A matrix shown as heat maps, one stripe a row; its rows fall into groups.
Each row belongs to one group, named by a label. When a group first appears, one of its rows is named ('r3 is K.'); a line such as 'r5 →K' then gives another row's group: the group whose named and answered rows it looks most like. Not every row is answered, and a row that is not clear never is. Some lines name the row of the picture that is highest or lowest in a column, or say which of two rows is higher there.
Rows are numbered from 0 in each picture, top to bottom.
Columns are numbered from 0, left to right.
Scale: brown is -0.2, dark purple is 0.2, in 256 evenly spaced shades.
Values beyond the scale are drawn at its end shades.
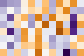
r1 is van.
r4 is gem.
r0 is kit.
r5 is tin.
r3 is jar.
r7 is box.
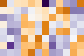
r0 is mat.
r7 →kit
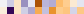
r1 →gem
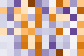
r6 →tin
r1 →box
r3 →tin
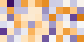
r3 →jar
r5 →mat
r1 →van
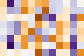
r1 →kit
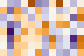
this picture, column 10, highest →5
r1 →box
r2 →jar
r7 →box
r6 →box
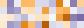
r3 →kit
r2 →van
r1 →kit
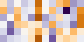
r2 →jar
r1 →box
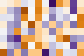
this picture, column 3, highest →7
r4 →jar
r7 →mat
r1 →tin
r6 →tin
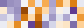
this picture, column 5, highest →0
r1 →tin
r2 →tin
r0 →kit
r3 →jar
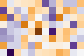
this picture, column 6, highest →0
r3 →tin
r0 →mat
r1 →van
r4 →van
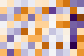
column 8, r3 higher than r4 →No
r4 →tin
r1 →kit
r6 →jar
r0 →van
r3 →van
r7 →box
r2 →jar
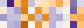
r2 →kit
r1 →tin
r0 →gem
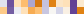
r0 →gem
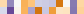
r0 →mat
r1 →gem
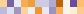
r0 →mat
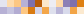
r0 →jar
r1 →kit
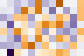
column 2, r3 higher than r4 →Yes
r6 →kit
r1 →tin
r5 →tin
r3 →gem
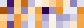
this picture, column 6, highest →1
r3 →box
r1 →mat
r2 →box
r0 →gem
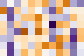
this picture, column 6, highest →1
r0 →van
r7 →gem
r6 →gem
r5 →jar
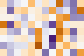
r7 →mat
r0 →mat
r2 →van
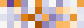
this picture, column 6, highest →3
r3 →van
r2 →kit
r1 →van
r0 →box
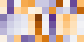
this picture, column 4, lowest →0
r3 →van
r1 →box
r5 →jar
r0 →mat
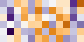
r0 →jar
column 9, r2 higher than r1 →No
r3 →van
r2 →gem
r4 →gem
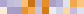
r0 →kit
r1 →kit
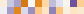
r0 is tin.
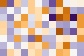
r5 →jar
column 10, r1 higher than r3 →Yes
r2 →jar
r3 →box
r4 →mat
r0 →mat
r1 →van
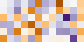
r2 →box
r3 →kit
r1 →mat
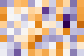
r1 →mat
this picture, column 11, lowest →3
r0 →jar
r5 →box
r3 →box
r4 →van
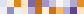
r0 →jar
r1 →gem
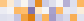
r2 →kit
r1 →jar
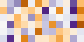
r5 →gem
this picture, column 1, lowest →2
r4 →van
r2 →jar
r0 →tin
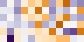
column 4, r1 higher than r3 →No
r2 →van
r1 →tin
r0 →van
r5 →gem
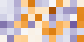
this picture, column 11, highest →4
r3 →jar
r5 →box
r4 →gem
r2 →tin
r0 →mat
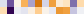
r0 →gem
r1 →gem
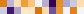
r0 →mat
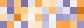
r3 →van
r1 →box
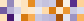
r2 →mat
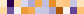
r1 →mat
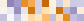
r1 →mat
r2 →van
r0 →kit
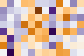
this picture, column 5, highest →0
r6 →mat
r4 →van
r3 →tin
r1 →van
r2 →van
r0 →mat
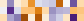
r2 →tin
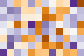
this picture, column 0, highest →7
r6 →gem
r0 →jar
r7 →van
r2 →gem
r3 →jar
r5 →kit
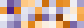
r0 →kit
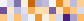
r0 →mat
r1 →van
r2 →box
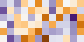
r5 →kit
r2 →jar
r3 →box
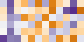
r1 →box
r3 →gem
